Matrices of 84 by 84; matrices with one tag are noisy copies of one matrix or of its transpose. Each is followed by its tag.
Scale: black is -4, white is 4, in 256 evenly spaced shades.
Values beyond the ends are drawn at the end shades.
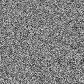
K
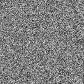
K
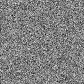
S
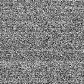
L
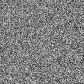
K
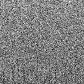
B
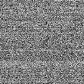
L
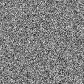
K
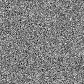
S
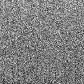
B
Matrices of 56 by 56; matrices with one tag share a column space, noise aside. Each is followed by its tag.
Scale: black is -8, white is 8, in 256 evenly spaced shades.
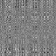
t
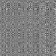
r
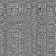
r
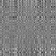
t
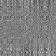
t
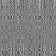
t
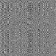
r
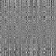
t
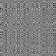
r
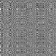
r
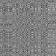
r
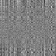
t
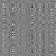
r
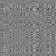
r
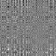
t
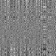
t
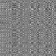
r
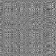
r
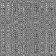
r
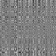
t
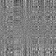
t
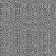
r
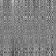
t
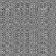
r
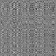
r
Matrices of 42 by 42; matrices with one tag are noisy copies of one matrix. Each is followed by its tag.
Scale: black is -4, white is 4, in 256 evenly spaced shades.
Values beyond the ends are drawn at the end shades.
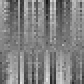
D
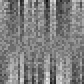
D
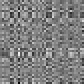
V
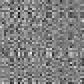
V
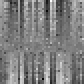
D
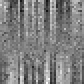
D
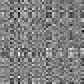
V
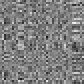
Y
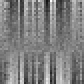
D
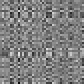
V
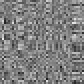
Y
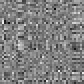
Y
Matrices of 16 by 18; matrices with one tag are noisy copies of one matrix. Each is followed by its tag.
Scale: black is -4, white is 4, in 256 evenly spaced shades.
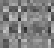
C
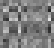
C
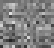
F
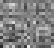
F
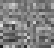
F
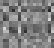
C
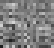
F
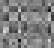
C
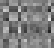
C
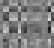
C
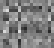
C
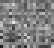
F
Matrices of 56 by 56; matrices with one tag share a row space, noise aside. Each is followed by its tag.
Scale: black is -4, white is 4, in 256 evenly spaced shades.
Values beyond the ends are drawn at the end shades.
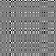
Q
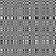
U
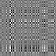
Q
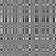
U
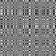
U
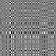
Q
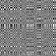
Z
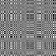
Z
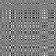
Q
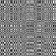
Z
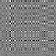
Q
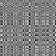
U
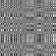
Z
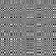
Z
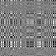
Z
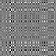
Q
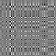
Q
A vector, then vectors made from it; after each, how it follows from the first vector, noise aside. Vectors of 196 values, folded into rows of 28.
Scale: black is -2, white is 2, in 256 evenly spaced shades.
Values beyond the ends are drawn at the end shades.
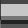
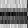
wrapped around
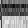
wrapped around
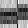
wrapped around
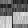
wrapped around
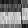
wrapped around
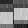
wrapped around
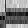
wrapped around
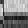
wrapped around
